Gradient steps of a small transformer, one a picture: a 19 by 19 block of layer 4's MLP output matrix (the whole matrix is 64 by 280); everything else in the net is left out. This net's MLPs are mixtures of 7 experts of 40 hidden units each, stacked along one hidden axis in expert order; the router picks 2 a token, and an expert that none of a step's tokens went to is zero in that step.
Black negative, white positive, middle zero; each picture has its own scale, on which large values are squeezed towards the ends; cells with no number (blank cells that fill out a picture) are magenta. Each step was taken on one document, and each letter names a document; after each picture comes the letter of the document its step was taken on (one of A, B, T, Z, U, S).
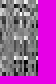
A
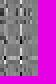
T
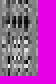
A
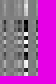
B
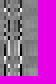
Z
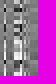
Z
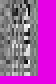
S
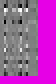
Z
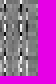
Z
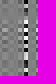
B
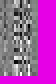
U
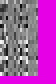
S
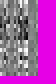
S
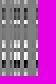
B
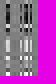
T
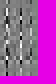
T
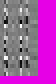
Z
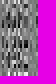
A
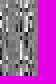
U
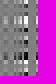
B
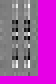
B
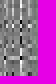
U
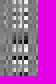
A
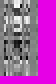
Z
